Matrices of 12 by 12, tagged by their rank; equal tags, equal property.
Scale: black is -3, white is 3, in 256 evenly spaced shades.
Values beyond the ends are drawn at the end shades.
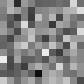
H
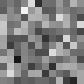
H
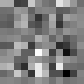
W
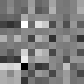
W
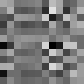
W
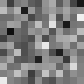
H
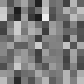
W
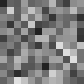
H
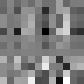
W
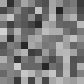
H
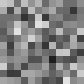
H
